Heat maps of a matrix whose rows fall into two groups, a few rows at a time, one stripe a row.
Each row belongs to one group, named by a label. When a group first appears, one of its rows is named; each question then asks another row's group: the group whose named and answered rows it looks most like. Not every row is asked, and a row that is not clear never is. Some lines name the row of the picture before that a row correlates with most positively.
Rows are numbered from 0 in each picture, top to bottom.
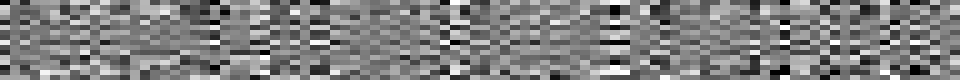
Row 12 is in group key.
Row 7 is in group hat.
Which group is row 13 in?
hat
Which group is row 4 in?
hat
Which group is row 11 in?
key
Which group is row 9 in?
hat
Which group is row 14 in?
hat
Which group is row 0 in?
hat
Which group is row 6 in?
hat
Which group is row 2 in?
key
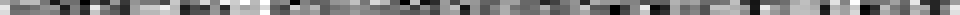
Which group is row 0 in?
key
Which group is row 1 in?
key
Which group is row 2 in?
key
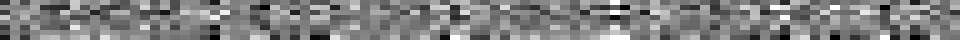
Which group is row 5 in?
hat
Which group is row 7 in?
hat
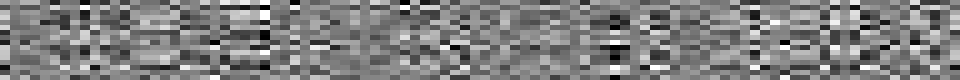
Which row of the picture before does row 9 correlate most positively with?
3
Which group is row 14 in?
hat
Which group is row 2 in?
key
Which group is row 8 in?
hat
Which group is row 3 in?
key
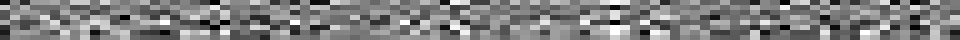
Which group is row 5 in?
hat
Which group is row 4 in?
key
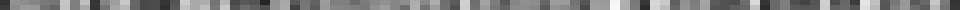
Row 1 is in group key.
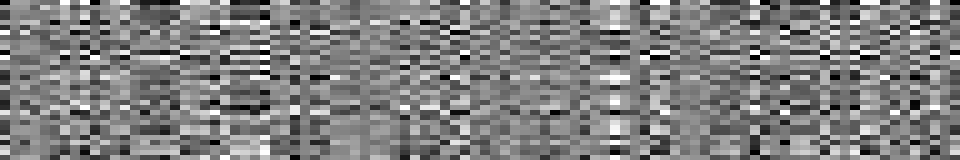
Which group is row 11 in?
key
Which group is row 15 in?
hat
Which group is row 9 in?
key
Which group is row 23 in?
key
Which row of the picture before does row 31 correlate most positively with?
1
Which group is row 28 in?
hat
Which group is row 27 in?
key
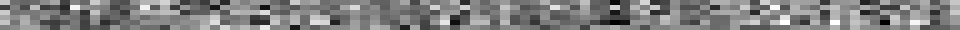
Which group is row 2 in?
key
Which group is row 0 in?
key
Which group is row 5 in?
key
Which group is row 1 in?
hat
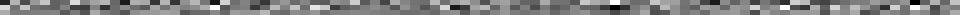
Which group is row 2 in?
key
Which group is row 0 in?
hat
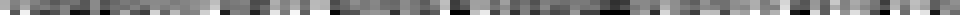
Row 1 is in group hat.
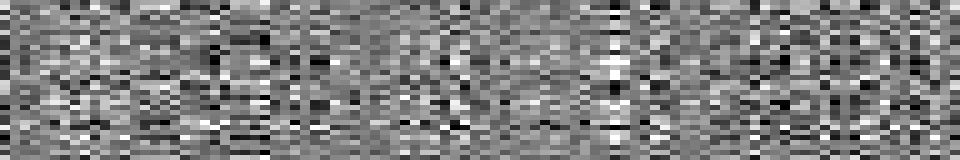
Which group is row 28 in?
hat
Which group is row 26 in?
hat
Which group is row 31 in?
key
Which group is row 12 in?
hat
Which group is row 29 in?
key
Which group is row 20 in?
hat
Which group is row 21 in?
hat
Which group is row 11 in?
hat
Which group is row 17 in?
key
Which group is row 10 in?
key
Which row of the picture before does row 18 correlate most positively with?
2
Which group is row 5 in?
hat
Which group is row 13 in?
hat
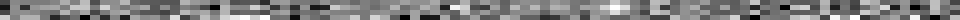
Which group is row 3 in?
key
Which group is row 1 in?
hat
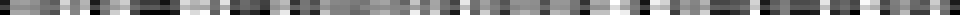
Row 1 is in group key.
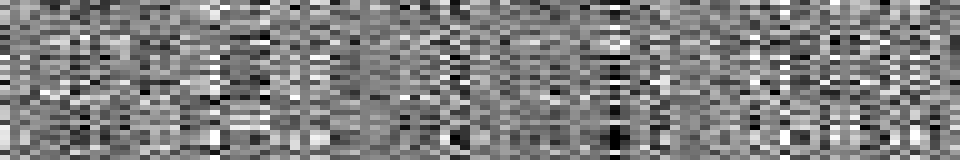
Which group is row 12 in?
hat
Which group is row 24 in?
hat
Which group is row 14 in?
key
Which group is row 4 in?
key
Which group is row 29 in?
key
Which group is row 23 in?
key
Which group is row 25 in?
key
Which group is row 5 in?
hat
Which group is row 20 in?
hat
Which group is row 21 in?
key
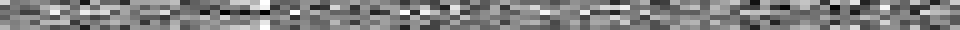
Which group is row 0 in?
key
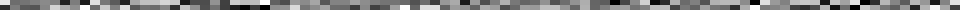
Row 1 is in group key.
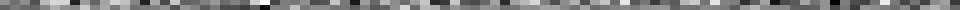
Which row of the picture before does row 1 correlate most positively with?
1
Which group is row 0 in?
hat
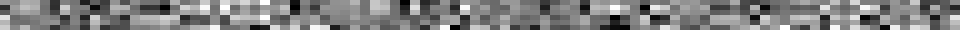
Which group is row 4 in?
key
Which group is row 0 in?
key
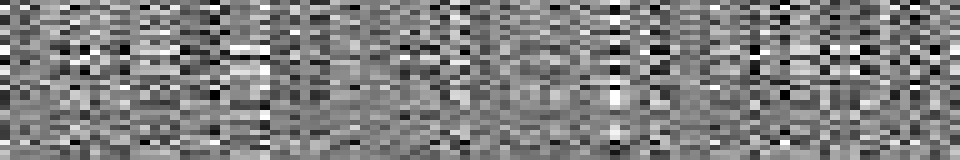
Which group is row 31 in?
key
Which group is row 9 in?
key
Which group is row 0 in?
hat
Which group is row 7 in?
hat
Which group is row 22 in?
key
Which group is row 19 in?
hat
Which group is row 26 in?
hat
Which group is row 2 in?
key
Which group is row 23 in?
key
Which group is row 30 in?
key
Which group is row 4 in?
hat
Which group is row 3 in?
hat
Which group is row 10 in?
key
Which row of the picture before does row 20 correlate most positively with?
1
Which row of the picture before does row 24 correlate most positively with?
1
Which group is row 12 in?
hat
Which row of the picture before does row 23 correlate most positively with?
0
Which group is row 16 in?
hat
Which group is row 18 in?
hat
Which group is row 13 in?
key
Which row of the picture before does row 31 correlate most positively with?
3
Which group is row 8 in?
hat
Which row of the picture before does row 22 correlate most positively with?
3
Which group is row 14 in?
key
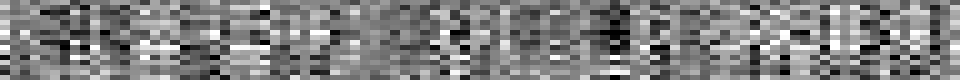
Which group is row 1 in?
key
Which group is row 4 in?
key
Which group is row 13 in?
hat
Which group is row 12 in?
key
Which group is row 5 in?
key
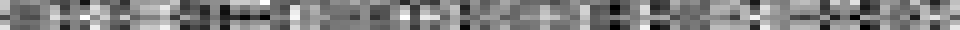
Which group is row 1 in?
key
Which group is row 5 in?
key
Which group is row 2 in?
key
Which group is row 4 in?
key
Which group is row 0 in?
key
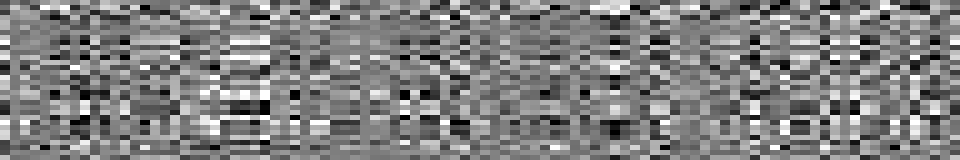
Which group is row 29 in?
hat
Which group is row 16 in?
key
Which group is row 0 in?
hat
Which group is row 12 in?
hat
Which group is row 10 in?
key
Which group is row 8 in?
key
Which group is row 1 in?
hat
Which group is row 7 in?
key
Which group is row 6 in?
hat
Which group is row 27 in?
key
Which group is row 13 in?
hat
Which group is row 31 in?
key
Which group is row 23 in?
key
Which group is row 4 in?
key
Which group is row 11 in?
key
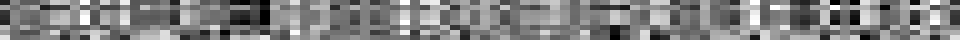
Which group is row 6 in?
key
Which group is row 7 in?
key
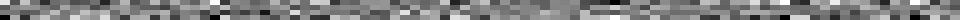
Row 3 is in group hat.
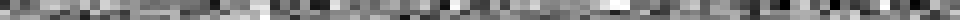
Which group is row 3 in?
key
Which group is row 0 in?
hat
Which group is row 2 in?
key
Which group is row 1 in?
hat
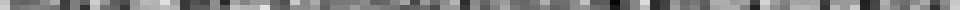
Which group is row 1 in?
key
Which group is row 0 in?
key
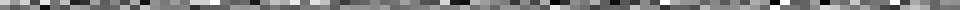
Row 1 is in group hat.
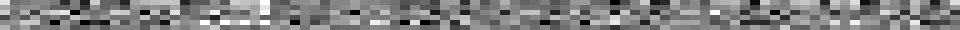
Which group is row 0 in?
key
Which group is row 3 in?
hat
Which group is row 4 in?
key
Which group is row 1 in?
key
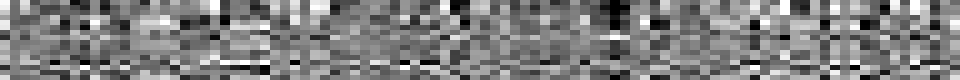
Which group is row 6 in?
hat
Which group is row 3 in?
key
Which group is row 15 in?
key
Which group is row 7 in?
hat
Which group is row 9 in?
key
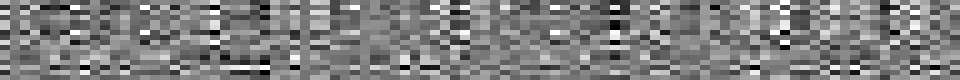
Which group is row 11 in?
key
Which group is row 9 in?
hat
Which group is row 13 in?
key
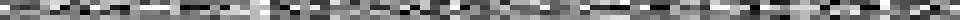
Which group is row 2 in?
key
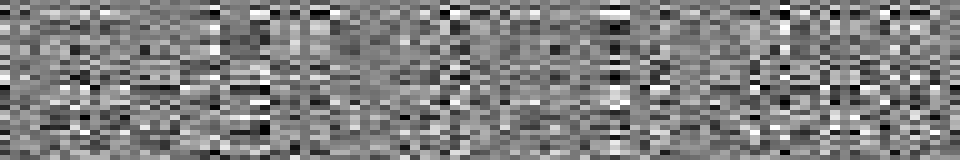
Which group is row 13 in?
hat
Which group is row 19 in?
hat
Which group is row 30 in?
hat
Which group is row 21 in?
hat
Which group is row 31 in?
key
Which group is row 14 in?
key
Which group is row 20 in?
hat
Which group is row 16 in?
key
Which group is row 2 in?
hat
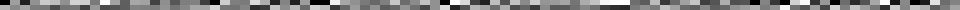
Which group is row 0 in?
hat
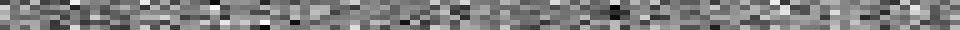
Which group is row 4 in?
key
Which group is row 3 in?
key
